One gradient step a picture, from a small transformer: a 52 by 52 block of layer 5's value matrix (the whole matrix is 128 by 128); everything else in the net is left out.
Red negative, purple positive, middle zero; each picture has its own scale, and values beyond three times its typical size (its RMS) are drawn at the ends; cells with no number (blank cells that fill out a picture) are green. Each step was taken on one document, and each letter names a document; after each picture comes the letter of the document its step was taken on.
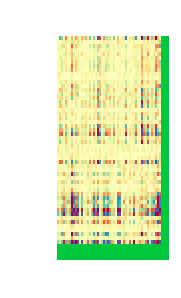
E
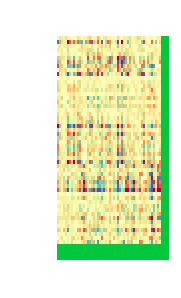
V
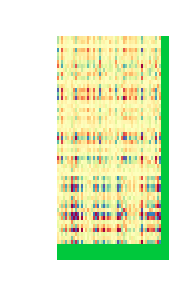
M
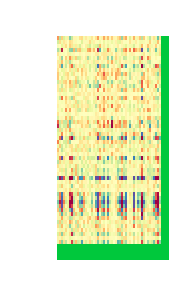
M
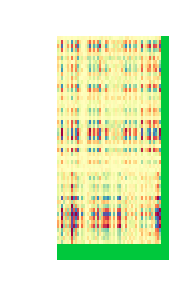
M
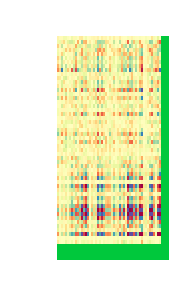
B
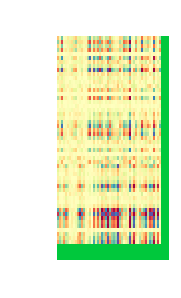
B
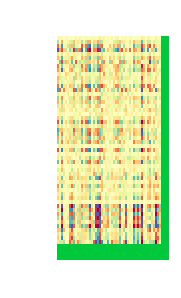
M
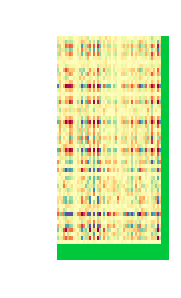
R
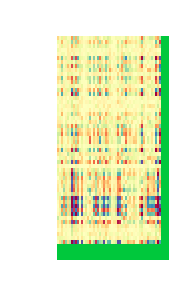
E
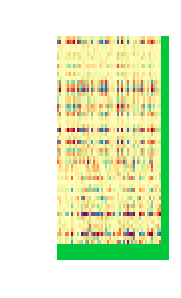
V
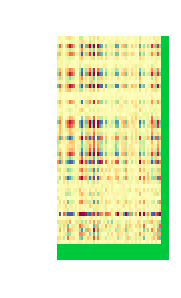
R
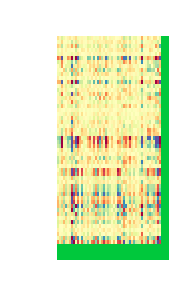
B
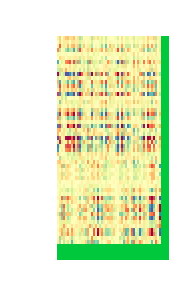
V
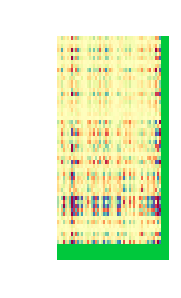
E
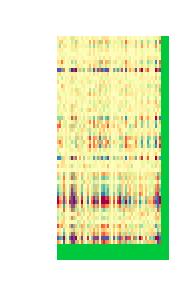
B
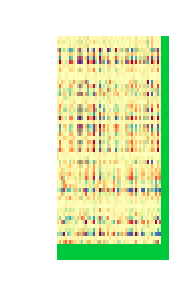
R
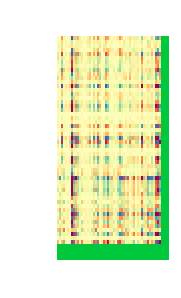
M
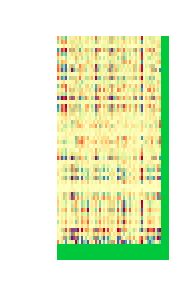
B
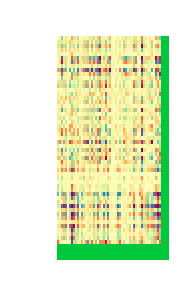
E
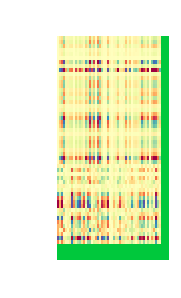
B
